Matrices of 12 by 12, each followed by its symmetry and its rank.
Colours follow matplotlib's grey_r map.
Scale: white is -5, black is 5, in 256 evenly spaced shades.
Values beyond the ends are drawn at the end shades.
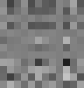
neither, rank two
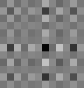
symmetric, rank one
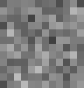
neither, full rank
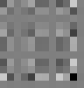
symmetric, rank one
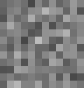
neither, full rank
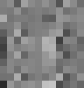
neither, rank two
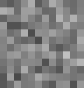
neither, full rank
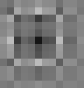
symmetric, rank one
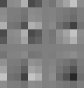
symmetric, rank one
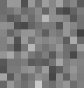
neither, full rank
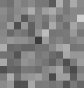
neither, full rank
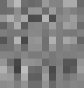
neither, rank two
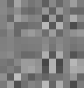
neither, rank two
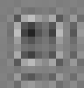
symmetric, rank one
